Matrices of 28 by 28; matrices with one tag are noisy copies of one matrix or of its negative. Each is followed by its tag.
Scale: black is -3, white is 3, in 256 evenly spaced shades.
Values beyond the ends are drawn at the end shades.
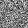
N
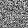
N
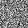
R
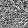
N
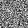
R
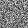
N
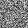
N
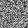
N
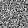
R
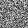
N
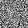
R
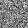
N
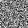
R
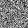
N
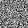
R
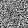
R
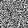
R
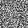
R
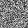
N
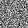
R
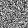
N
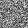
N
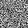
R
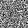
R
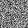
N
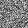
N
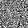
R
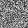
N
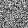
N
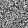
N
